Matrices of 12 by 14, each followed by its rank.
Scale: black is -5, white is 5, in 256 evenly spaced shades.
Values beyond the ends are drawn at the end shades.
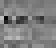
two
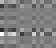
one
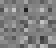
two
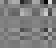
one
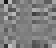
two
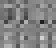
two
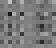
two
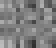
two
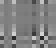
one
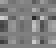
one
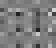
two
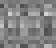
two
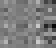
two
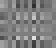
one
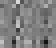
two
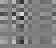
one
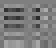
one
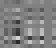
one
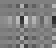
one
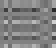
one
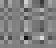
one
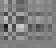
one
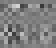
two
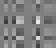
one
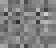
two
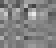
two
